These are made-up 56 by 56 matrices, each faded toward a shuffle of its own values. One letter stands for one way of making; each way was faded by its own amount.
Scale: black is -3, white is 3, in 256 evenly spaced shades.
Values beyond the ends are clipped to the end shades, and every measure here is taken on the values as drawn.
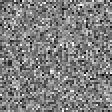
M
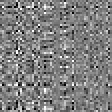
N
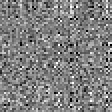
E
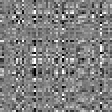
N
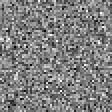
M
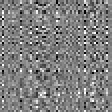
N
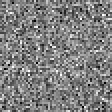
M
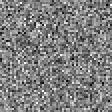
M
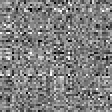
E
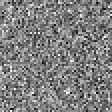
M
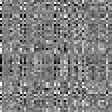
N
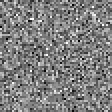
M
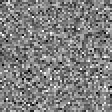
M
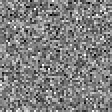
M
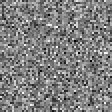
M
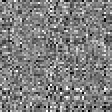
E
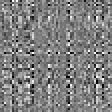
N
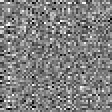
E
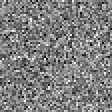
M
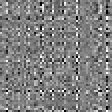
N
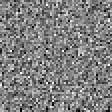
M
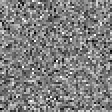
M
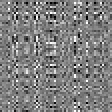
N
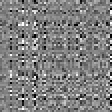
N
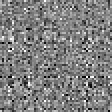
E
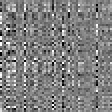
N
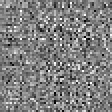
E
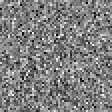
M
